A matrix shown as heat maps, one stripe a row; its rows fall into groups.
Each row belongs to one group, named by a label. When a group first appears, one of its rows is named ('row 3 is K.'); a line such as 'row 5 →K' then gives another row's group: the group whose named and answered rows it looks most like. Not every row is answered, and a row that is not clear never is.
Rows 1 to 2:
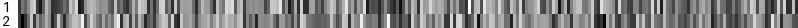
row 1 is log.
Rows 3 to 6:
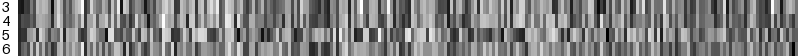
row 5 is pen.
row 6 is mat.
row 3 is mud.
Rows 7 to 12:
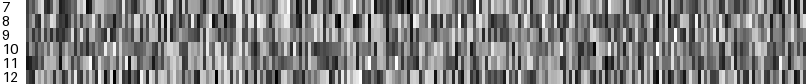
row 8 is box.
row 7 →log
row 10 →mud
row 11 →mud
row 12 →pen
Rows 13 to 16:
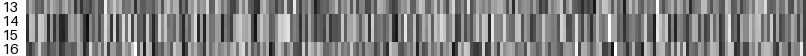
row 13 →mud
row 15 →mat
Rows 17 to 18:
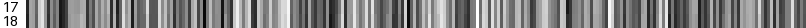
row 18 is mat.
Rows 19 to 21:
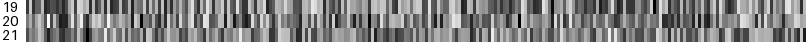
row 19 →box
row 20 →box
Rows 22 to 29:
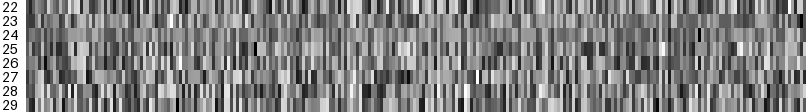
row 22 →pen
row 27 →log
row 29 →pen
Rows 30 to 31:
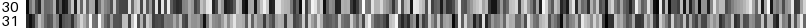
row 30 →box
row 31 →log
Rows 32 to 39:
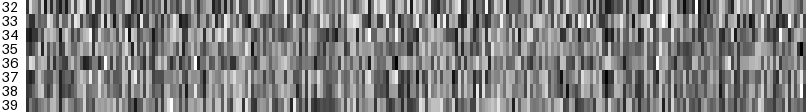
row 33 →pen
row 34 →mud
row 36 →mat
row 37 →log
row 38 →log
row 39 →mud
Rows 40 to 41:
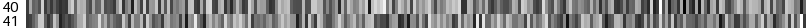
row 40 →box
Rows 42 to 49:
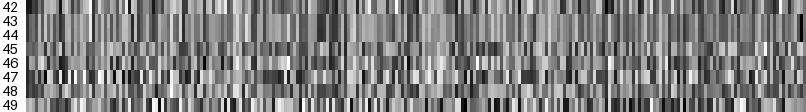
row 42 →mud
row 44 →mat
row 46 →mat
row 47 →pen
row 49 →box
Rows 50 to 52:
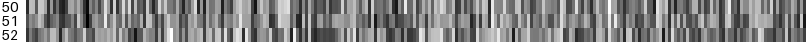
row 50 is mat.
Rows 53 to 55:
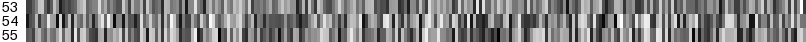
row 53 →log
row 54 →pen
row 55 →pen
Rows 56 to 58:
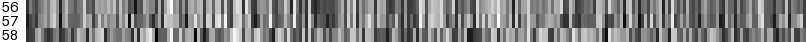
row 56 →mud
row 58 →log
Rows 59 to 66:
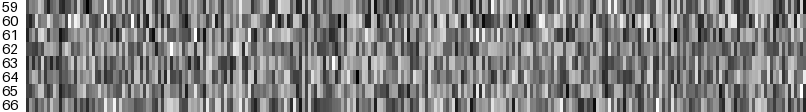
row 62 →mud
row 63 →box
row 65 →log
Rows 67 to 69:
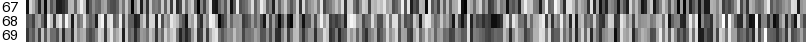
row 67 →box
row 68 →pen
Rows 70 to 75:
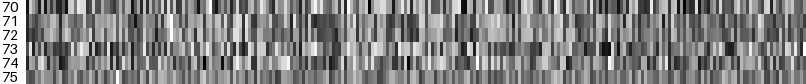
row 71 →mud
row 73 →box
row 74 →mat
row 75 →pen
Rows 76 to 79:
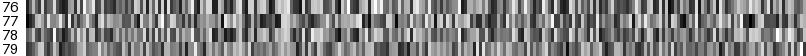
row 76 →box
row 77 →pen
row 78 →box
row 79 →log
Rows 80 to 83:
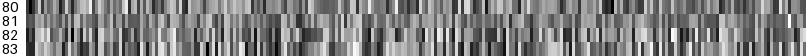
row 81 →pen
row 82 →pen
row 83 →pen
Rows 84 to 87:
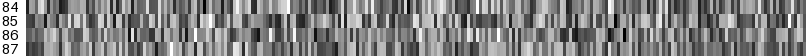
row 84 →mat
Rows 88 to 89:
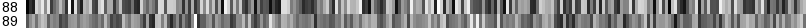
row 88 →pen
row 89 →mat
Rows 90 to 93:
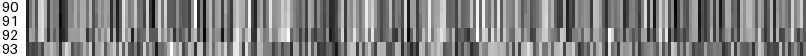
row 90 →mat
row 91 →mat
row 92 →mat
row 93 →mud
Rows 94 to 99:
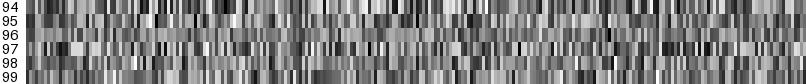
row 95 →log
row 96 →pen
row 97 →box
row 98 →log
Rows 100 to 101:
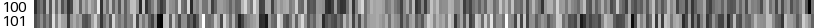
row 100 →mat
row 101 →mud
